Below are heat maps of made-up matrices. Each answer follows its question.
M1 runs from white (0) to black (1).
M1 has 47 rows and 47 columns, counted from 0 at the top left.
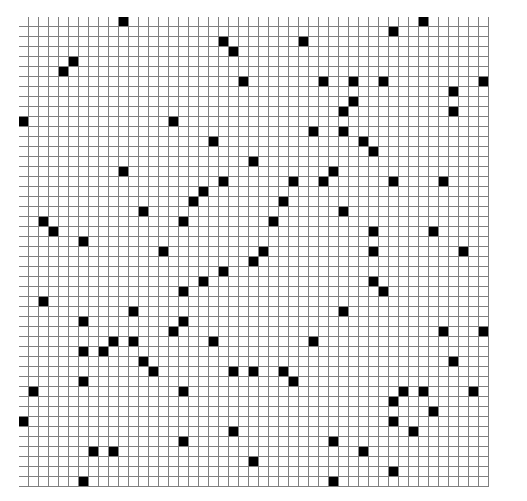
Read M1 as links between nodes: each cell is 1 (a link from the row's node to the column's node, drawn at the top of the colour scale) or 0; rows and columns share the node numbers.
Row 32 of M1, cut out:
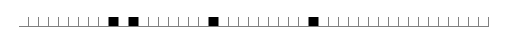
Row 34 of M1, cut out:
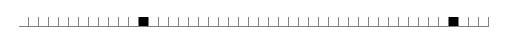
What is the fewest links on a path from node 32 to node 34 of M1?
3
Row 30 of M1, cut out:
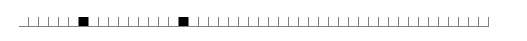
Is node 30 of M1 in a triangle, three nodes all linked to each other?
no
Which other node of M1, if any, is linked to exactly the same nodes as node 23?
none
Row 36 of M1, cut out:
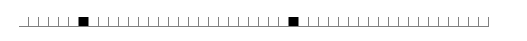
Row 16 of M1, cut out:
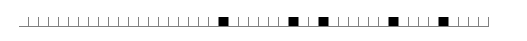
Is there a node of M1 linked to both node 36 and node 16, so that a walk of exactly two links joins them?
yes
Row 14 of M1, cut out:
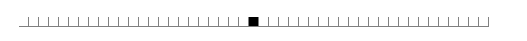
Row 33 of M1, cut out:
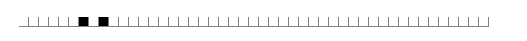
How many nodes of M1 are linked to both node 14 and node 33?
0
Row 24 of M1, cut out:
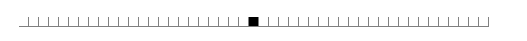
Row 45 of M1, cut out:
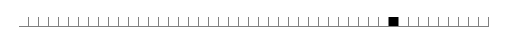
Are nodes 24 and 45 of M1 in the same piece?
no
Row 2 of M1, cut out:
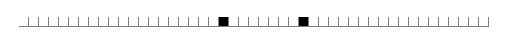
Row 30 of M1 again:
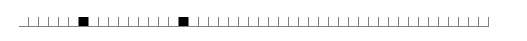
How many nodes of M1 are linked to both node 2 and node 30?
0
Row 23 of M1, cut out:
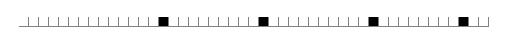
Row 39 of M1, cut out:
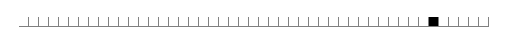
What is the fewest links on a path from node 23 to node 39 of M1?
4
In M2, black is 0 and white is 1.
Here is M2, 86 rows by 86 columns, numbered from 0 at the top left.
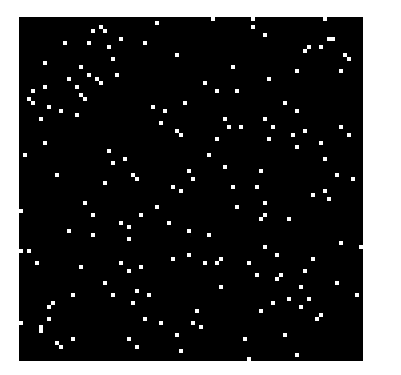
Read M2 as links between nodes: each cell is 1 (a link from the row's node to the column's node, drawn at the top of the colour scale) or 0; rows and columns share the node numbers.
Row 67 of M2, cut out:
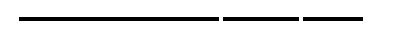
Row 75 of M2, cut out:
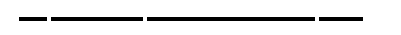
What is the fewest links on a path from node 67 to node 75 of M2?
4
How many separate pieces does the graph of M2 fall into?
1
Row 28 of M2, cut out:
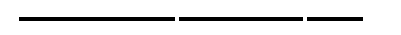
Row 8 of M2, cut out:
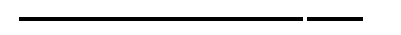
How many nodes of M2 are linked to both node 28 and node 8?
1
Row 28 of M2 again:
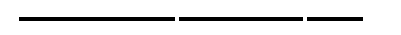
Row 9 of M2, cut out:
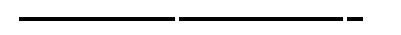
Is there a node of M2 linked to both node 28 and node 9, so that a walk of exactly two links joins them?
yes
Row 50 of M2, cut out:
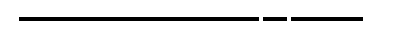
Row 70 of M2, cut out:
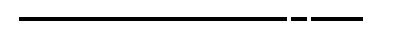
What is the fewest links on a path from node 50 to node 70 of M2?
2
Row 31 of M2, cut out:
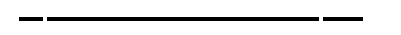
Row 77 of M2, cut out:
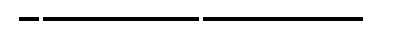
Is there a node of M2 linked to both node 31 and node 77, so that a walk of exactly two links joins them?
no
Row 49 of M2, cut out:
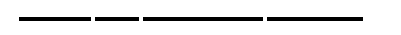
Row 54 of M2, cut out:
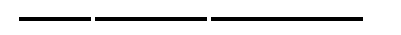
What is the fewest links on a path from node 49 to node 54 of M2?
2
